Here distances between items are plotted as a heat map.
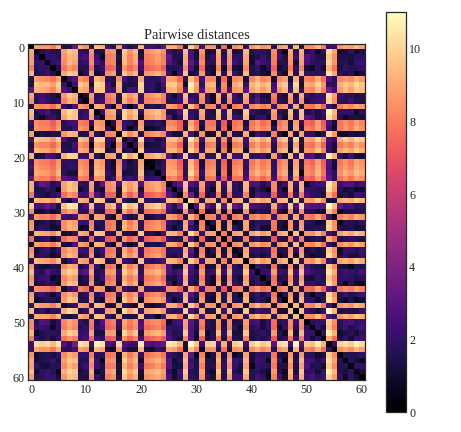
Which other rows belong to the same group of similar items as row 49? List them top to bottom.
0, 6, 7, 8, 11, 14, 15, 17, 18, 19, 21, 22, 23, 24, 28, 31, 34, 36, 39, 44, 47, 54, 55
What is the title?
Pairwise distances
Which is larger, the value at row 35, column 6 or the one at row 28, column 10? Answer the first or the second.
the second
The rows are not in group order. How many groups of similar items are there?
2
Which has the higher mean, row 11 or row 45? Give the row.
11
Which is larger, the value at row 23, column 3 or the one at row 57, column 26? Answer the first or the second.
the first
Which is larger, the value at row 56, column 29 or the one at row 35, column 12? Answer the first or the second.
the first
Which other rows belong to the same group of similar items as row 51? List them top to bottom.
1, 2, 3, 4, 5, 9, 10, 12, 13, 16, 20, 25, 26, 27, 29, 30, 32, 33, 35, 37, 38, 40, 41, 42, 43, 45, 46, 48, 50, 52, 53, 56, 57, 58, 59, 60
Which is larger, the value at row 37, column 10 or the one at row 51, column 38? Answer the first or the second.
the first
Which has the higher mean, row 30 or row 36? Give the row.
36
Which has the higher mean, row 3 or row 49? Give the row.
49
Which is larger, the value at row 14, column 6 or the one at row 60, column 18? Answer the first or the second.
the second
